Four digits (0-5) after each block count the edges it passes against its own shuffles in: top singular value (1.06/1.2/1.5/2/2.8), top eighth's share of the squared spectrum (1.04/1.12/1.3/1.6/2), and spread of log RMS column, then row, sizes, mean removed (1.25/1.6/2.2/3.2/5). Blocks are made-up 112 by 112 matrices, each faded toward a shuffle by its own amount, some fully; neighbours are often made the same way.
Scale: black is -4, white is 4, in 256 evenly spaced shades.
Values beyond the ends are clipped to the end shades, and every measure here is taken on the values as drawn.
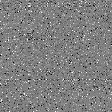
4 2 1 1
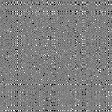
5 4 3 3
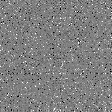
4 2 1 1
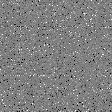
3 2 0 0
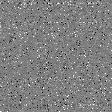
3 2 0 1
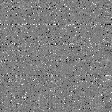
4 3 1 2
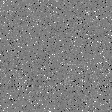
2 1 0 0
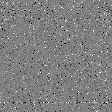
3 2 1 1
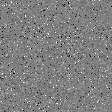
3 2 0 1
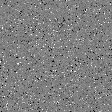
0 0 0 0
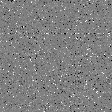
3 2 0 1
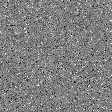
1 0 0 0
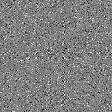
4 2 1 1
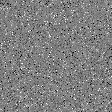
0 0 0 0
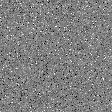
0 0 0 0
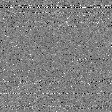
3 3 0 3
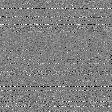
3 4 0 4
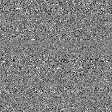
1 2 0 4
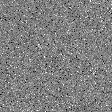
0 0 0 0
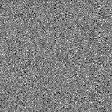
4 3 2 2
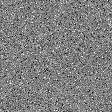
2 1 0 0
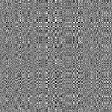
5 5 4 4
